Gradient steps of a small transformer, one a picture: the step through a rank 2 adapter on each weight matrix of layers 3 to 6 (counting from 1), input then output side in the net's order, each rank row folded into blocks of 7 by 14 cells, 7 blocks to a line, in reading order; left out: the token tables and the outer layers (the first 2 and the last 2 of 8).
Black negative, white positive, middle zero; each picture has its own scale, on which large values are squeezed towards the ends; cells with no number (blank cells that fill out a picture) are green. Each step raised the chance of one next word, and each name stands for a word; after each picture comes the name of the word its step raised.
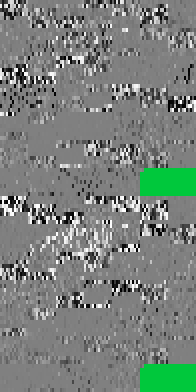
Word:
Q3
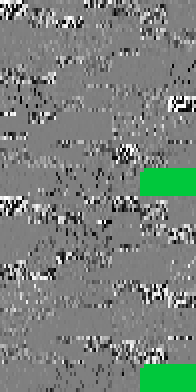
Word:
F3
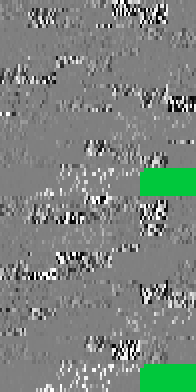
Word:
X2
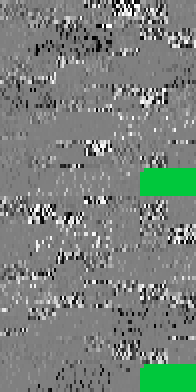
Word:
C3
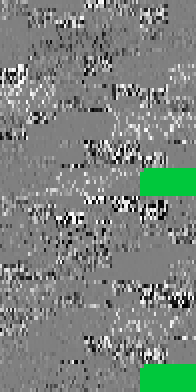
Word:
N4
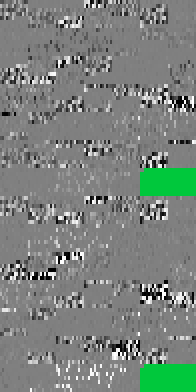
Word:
X2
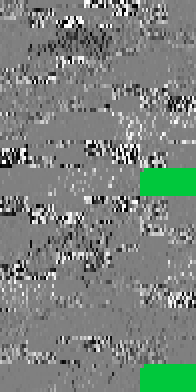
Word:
N4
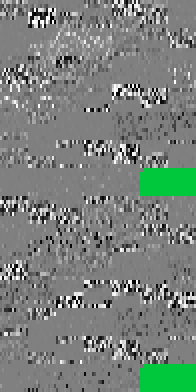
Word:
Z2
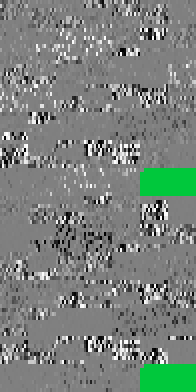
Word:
Z2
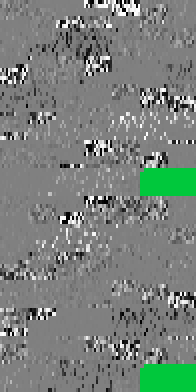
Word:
C3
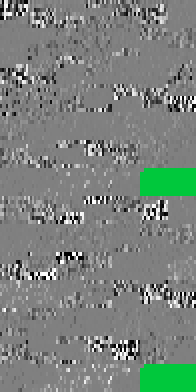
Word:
X2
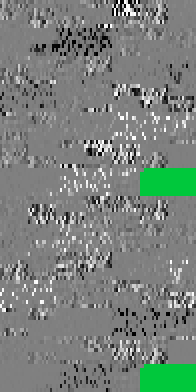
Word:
C3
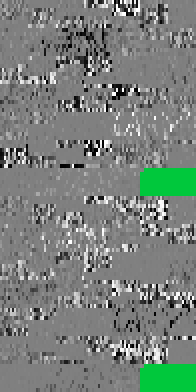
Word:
C3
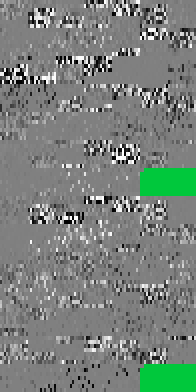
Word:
Q3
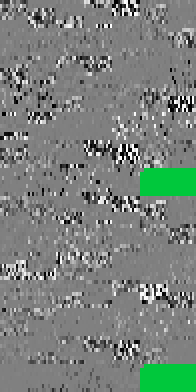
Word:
F3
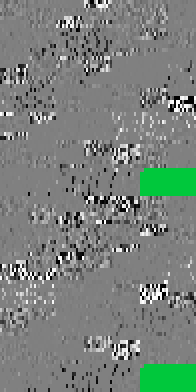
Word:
F3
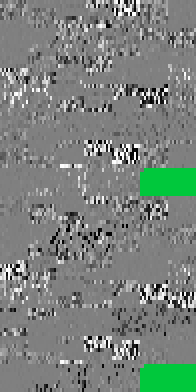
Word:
Z2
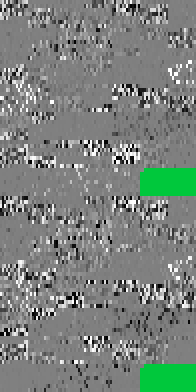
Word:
Z2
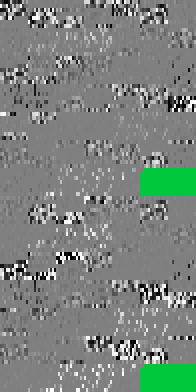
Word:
X2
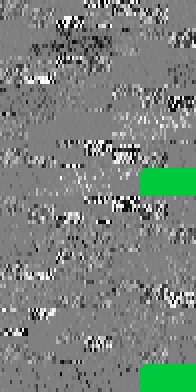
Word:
N4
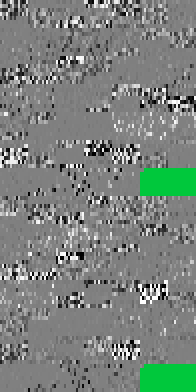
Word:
F3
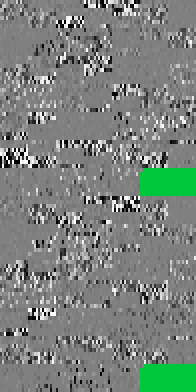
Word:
N4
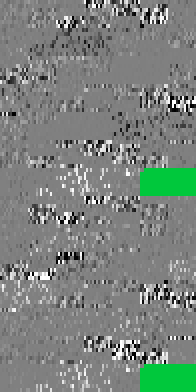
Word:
X2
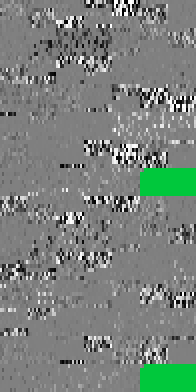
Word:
N4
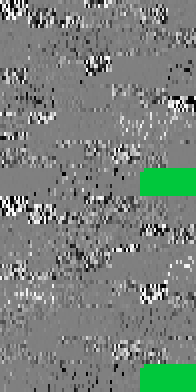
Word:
F3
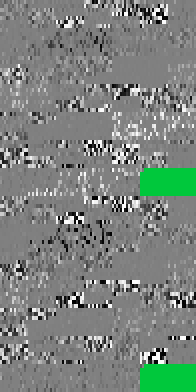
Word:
N4
